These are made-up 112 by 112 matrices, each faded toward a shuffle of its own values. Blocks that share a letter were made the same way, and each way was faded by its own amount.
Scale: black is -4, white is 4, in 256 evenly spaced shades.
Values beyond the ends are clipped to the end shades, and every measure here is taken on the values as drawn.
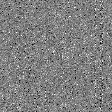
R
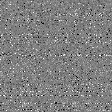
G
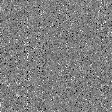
R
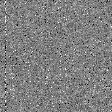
R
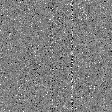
R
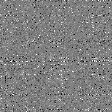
G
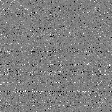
G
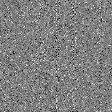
R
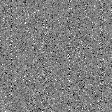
R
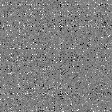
G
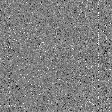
R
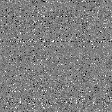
G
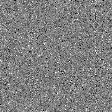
R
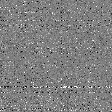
G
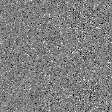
R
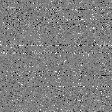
G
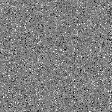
R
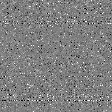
G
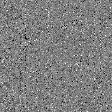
R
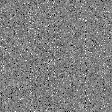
R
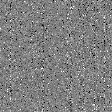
R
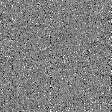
R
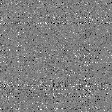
G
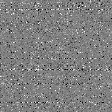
G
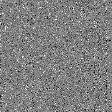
R
